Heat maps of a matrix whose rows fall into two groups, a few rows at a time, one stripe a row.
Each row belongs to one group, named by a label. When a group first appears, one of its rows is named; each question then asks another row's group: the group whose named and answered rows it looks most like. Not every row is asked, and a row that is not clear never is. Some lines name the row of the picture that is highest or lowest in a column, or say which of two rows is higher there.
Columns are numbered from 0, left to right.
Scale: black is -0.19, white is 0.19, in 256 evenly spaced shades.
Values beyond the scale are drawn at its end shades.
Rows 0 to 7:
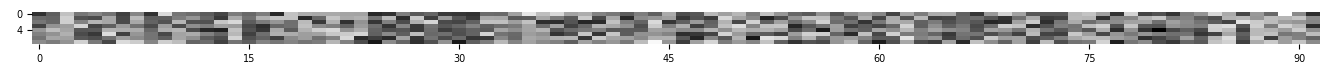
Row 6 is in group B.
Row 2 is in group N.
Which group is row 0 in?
B
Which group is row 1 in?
N
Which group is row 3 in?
B
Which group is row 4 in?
B
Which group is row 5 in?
N
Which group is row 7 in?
B
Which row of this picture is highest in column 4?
2
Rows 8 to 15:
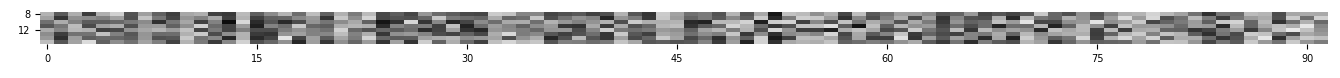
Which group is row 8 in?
N
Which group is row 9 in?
N
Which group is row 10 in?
B
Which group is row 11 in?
N
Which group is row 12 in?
B
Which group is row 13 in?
N
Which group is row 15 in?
N
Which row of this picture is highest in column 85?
10
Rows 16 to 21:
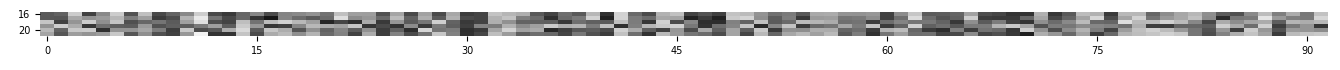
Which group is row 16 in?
N
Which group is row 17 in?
N
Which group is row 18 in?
N
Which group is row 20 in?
N
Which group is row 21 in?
N
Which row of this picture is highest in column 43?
19
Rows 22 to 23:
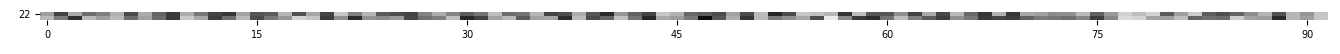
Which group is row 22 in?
N
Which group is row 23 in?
N
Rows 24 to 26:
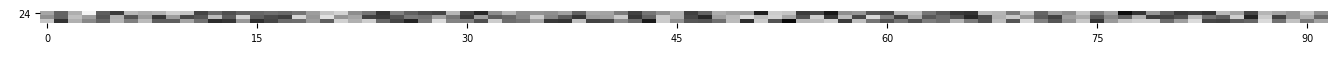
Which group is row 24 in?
B
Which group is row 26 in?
N
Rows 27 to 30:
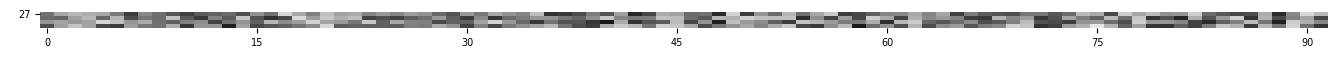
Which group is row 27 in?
N
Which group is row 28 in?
B
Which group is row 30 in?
B
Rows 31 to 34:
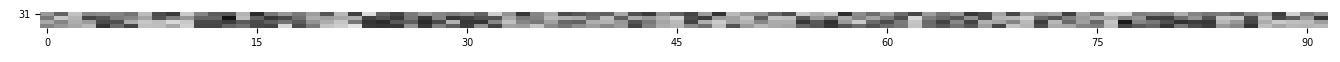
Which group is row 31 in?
N
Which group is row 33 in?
B
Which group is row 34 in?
B
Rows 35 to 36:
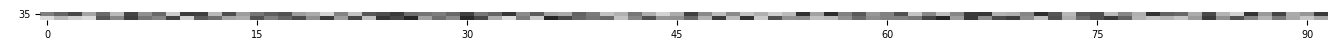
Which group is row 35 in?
B
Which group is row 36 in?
N
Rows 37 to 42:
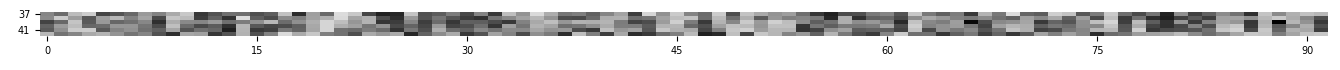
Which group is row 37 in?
B
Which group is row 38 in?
B
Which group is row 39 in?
B
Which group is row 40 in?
B
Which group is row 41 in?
B
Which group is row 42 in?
N
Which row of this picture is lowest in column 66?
39
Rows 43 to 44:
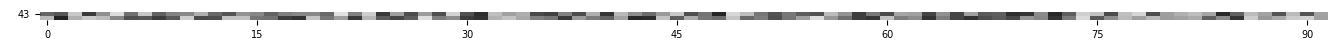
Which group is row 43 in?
N
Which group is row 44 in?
N
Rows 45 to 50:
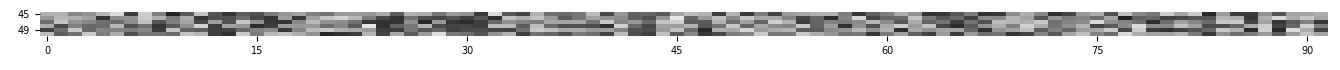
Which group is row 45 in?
N
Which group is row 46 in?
B
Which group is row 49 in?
B
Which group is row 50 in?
N
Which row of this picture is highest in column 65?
49
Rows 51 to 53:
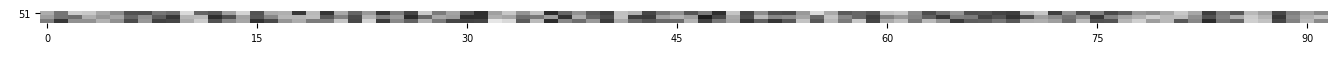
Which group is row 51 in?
N
